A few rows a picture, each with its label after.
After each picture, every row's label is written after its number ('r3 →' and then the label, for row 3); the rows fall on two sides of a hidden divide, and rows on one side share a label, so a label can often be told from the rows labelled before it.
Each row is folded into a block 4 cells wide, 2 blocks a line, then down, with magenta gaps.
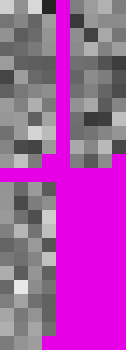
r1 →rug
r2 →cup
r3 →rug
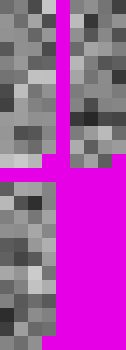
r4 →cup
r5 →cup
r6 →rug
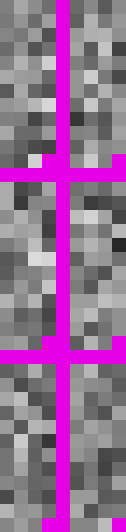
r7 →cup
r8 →cup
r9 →cup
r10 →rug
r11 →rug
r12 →cup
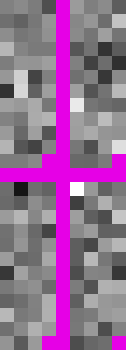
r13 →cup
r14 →rug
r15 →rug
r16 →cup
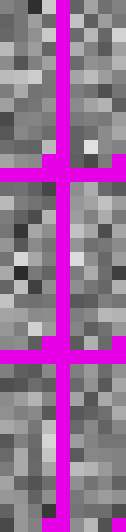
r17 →cup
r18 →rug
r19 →rug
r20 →cup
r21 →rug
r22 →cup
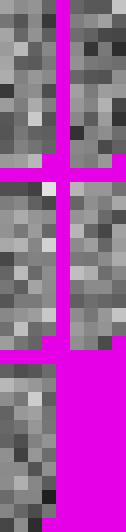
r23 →cup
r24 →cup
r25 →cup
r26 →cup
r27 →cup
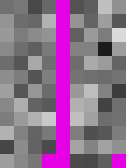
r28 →rug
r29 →rug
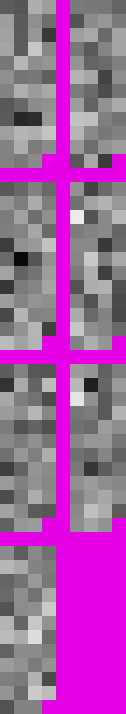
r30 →cup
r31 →rug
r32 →rug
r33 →cup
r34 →cup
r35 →rug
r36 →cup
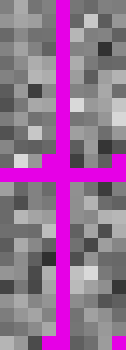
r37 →cup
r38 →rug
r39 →rug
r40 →rug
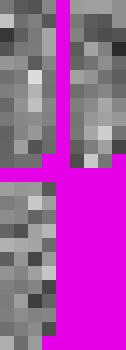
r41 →cup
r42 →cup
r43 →rug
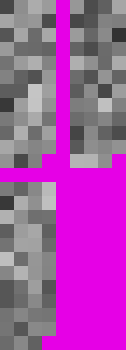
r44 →rug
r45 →cup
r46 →cup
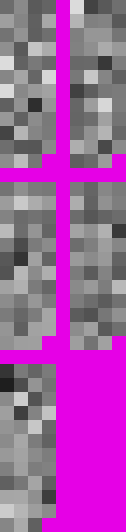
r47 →rug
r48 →cup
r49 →cup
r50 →cup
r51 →rug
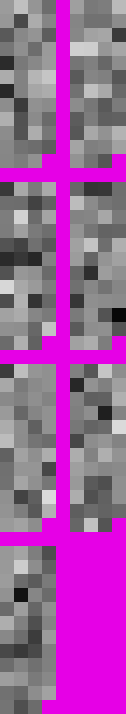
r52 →cup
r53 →cup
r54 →rug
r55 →cup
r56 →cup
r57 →rug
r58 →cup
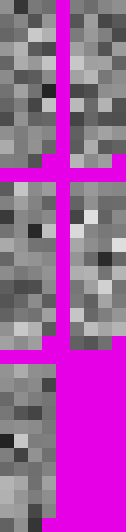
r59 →cup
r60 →cup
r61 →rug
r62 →rug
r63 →rug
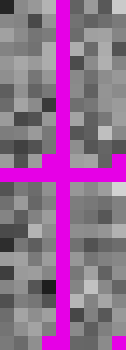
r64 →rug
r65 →cup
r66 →cup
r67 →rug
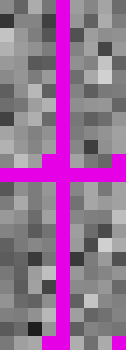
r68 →cup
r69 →rug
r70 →rug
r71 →rug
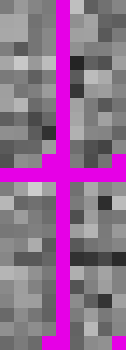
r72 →rug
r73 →cup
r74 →rug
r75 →rug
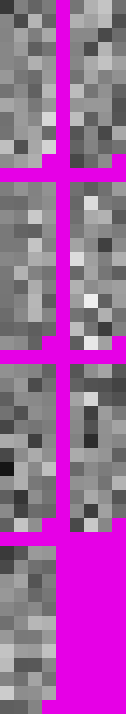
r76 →rug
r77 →rug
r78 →cup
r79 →cup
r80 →cup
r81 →rug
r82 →rug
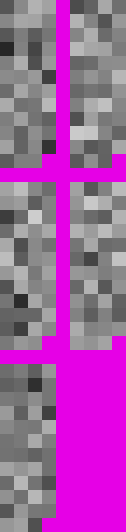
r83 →cup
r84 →rug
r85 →cup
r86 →cup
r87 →cup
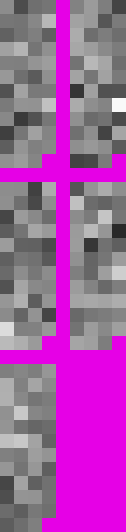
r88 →cup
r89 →cup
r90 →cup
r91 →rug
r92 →cup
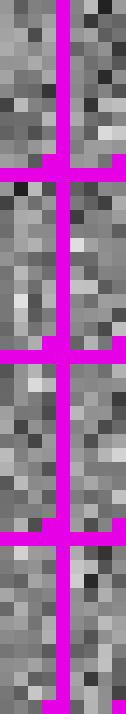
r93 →rug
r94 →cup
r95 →rug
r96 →rug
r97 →rug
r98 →cup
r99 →rug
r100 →cup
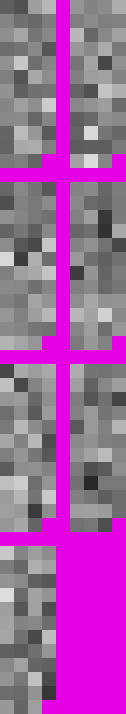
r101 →rug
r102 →cup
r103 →cup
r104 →rug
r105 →rug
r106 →cup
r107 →cup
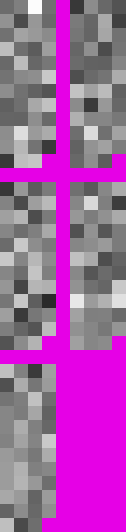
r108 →rug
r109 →rug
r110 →cup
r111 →rug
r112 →cup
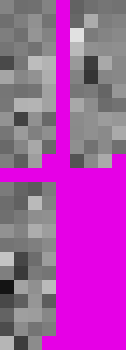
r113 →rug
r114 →rug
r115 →cup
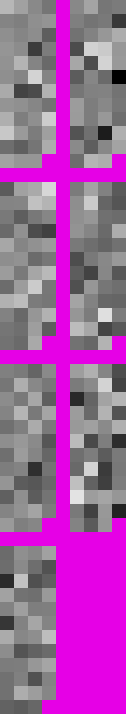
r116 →rug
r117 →rug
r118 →rug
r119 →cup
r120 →cup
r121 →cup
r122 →rug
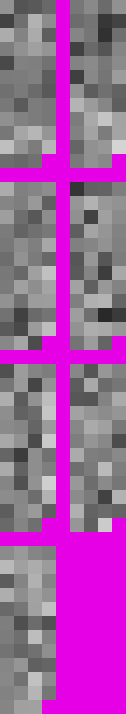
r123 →cup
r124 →rug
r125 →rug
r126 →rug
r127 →rug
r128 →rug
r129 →cup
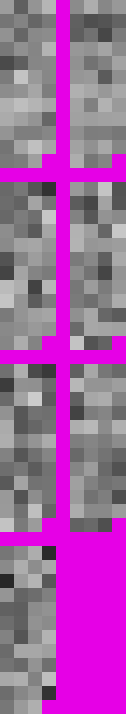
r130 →rug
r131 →rug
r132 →rug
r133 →rug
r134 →cup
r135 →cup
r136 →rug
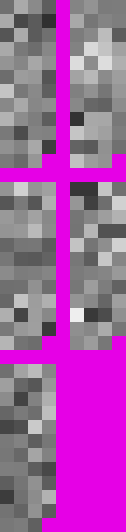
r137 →rug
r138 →cup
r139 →cup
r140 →rug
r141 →rug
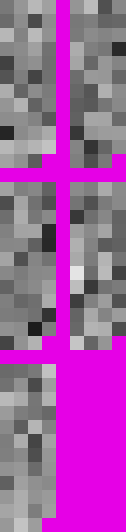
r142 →rug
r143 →cup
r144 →cup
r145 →cup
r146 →rug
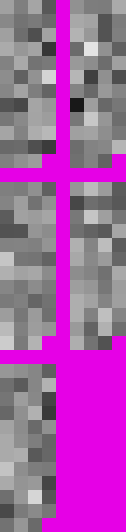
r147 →cup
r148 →cup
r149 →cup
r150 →rug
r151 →cup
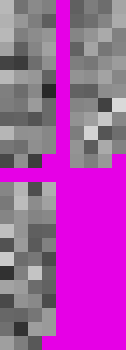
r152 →cup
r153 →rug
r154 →cup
